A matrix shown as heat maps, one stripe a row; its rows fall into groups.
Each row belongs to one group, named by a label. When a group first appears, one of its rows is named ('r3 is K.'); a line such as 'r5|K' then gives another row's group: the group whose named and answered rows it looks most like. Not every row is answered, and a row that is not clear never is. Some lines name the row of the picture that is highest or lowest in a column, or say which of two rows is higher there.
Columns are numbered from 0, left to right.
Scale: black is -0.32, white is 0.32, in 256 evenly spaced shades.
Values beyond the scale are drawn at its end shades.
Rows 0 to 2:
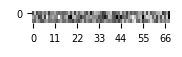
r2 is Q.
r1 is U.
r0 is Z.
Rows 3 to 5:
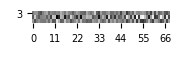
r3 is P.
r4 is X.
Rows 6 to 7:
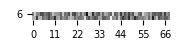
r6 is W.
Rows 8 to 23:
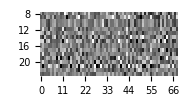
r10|P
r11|P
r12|Z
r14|Q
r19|Q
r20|W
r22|U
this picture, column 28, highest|20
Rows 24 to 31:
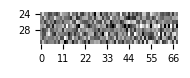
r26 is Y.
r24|W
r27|U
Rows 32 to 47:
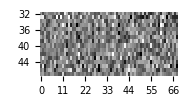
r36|Y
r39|Q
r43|W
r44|U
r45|Z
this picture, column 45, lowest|33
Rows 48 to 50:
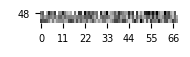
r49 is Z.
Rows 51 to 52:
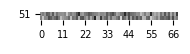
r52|W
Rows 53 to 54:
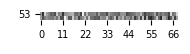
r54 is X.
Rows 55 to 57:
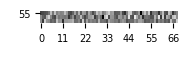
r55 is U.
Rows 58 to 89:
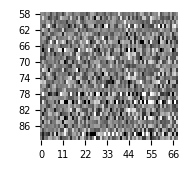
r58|Q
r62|Z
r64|P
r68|Y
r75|U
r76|P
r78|W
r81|P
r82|Y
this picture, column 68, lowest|88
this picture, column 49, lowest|88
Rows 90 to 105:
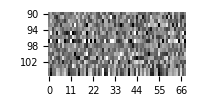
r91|P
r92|W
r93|U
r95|Z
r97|Z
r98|U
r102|Y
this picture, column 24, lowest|101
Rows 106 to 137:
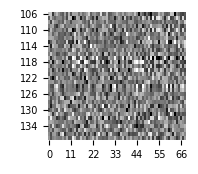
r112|U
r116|W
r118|Y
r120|Y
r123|U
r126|Y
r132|W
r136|Q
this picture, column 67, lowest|117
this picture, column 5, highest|130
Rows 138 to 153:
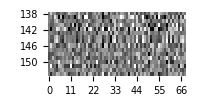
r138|W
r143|Y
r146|W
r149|Q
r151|Z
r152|P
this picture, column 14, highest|150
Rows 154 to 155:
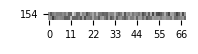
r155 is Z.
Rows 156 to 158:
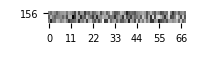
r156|Q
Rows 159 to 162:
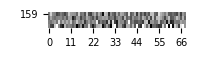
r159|W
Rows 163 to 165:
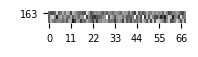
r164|Z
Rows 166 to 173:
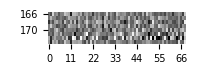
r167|W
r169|W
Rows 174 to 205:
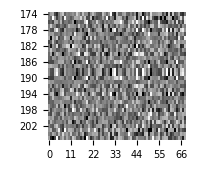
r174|P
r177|W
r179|U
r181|Q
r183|W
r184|Y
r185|Q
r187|U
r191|U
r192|Y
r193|Q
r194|P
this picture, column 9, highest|182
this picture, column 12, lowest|201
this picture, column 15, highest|184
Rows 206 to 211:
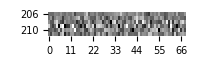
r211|Q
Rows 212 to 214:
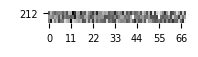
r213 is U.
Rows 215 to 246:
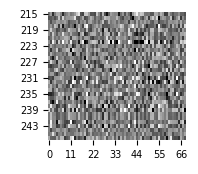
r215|Y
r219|W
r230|P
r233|Z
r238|W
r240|W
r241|W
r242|Z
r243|W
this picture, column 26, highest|234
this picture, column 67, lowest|232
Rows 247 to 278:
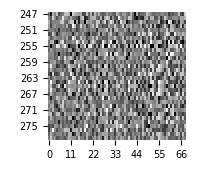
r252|Q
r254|P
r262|Q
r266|W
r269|U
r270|P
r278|W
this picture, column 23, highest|265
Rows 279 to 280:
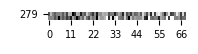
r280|Y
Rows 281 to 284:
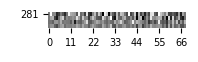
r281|W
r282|P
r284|P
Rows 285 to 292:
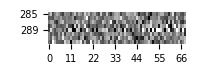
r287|P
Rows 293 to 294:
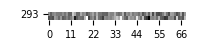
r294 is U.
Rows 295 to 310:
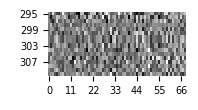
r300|Y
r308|U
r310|P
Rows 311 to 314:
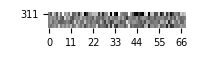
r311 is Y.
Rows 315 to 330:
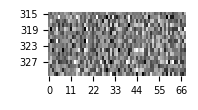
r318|Y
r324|Y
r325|Y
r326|W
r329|Y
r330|P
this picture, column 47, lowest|330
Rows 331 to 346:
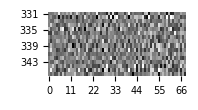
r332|Y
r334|W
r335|Q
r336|Q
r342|P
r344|Z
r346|U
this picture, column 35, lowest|335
